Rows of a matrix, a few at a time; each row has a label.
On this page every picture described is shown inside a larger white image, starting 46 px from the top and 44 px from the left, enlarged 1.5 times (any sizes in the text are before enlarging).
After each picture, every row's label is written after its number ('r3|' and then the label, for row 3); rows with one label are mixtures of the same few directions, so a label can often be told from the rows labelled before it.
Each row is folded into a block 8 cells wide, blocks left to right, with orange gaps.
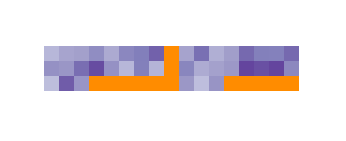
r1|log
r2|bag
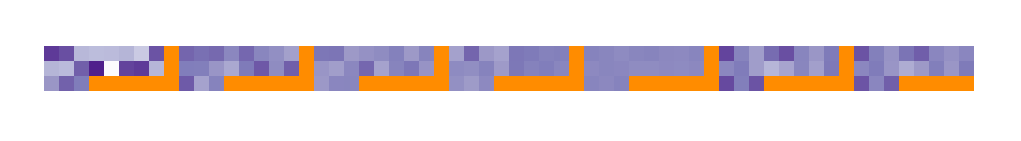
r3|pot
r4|log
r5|pot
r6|bag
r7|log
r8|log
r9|log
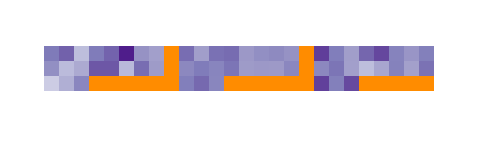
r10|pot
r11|bag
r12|log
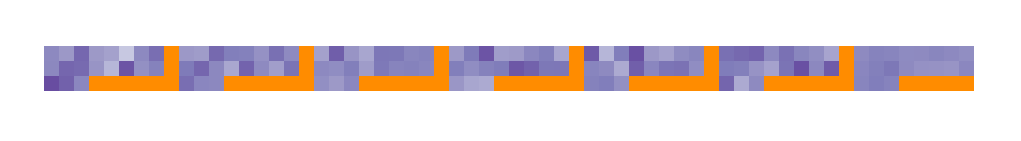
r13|pot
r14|pot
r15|bag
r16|log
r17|bag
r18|log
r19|bag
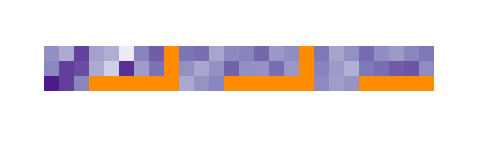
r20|pot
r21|pot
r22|bag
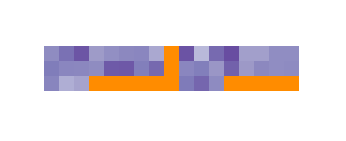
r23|log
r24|bag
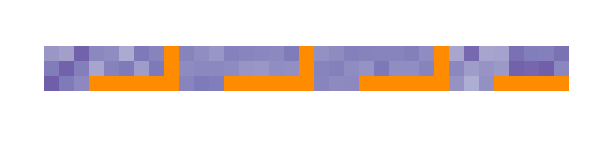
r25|pot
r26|log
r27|pot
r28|bag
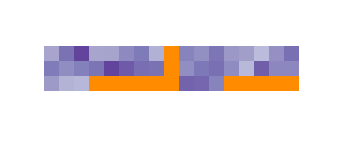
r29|log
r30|pot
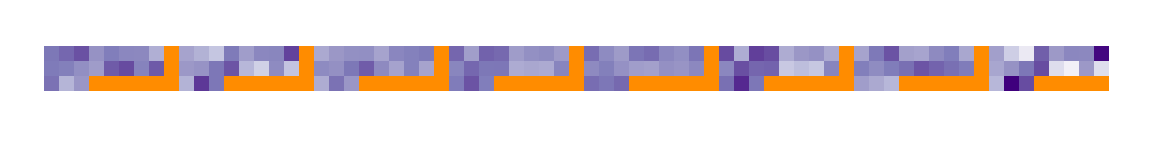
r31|log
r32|log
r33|log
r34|bag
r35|log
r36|bag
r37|log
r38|log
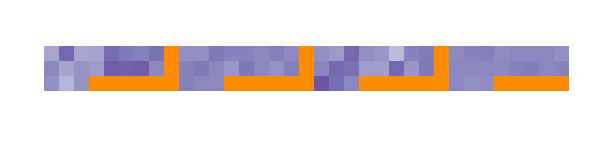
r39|bag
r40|pot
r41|pot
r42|log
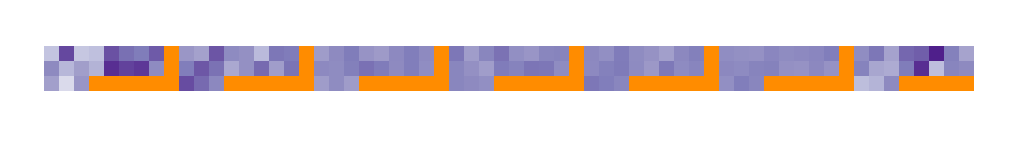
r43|bag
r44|pot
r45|log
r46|bag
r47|pot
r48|log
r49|pot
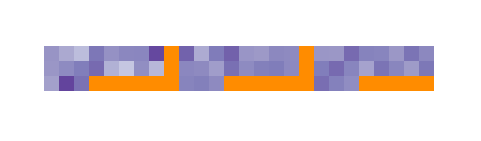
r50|log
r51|bag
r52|pot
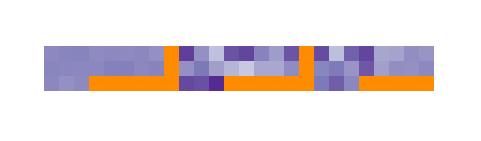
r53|log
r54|log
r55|bag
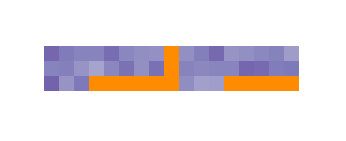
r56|log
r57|log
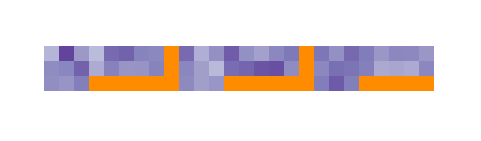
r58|bag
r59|bag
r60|bag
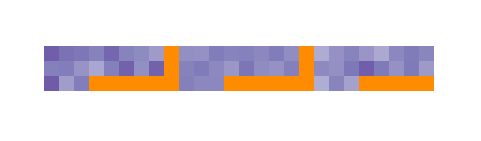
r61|log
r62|pot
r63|log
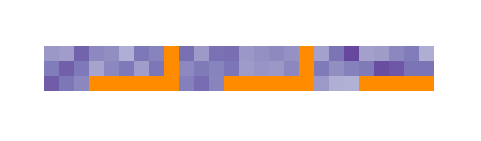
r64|pot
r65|bag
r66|log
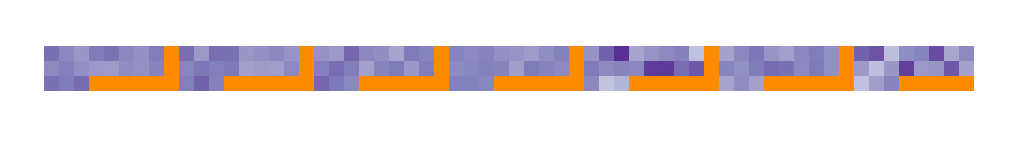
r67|log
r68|bag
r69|pot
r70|pot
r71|log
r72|log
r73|pot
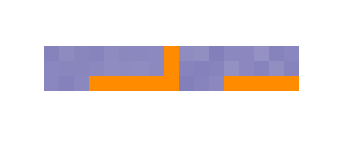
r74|bag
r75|pot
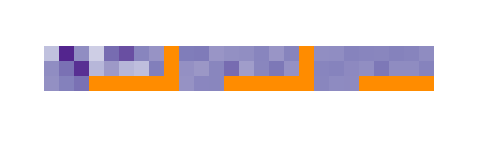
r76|bag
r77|pot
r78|pot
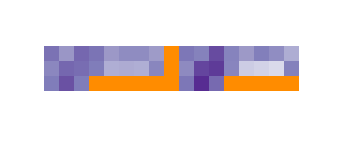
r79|bag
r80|bag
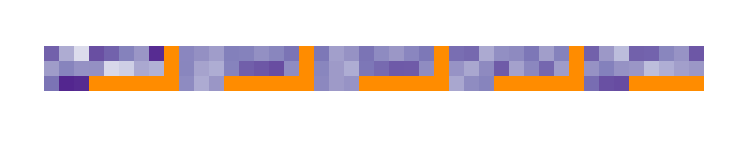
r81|log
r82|bag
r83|bag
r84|pot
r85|log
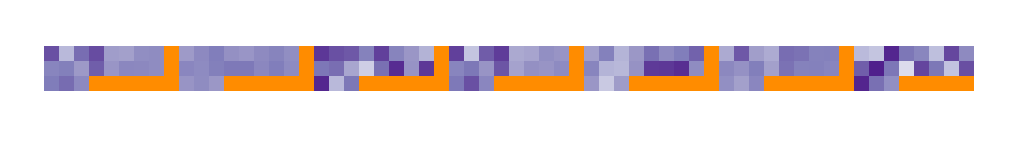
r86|bag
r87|log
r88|log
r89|bag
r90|bag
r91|bag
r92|pot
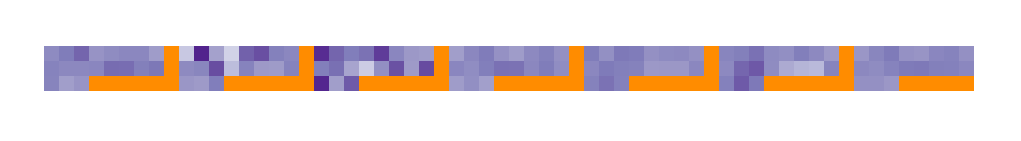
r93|log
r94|bag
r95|log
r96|log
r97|bag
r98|bag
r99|log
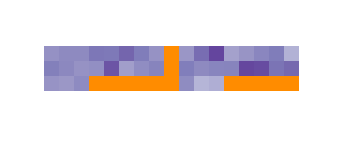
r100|pot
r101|log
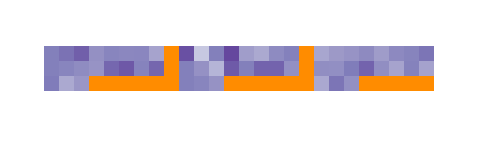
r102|log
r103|bag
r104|log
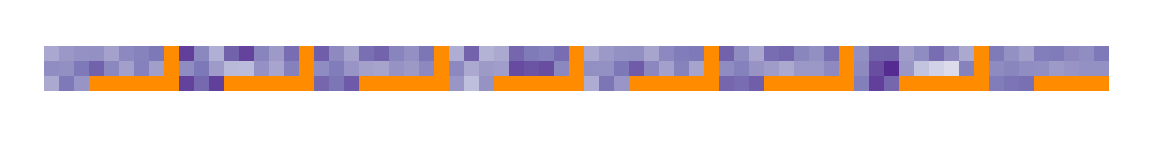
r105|log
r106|log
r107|log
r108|bag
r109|log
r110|log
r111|bag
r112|log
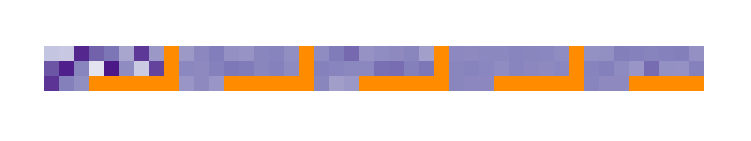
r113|pot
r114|log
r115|log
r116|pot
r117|pot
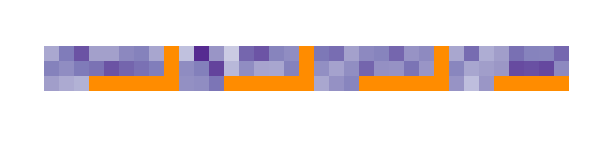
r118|log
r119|bag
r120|pot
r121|bag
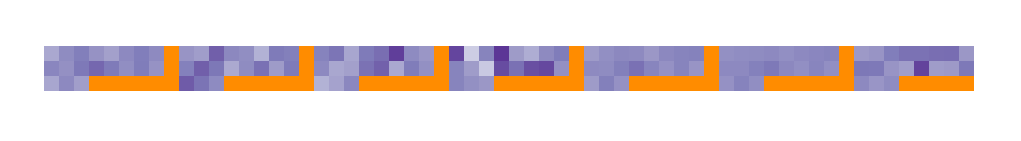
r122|log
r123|pot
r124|pot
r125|bag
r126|log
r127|log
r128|pot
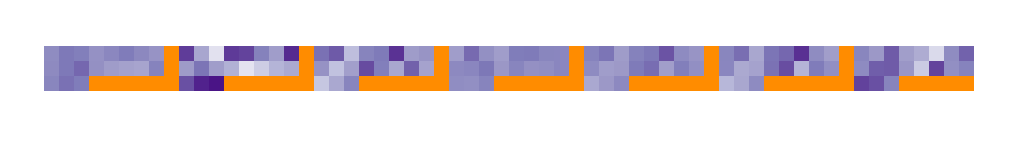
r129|bag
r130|log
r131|pot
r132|bag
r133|pot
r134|pot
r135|pot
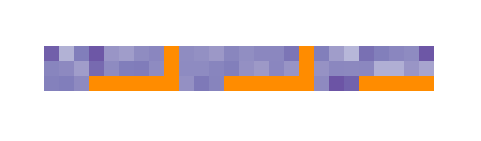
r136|bag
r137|log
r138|log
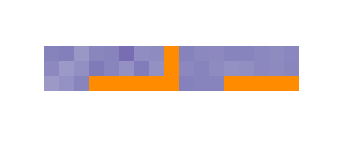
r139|pot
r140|log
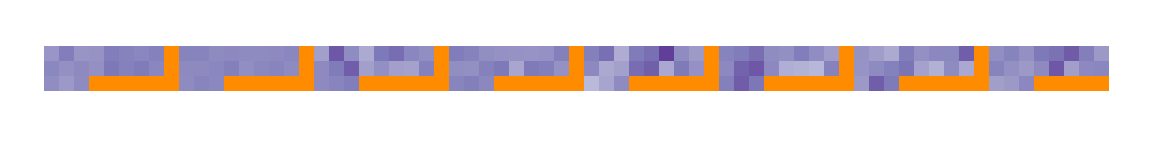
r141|bag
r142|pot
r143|bag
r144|pot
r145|pot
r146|bag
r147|log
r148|pot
